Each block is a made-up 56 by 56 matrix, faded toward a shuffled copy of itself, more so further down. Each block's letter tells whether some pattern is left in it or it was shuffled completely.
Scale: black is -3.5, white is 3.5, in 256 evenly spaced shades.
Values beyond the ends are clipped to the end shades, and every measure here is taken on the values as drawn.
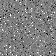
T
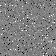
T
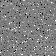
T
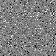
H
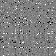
H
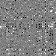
H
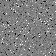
T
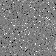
T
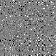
H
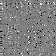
H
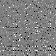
H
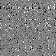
H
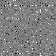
H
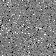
T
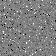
T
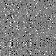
H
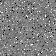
T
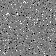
T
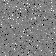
T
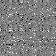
H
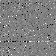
H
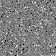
T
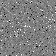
T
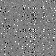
H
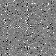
H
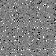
H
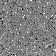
T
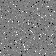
T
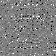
H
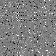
H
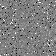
T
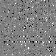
H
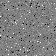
T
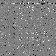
H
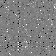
H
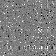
H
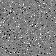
T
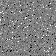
T
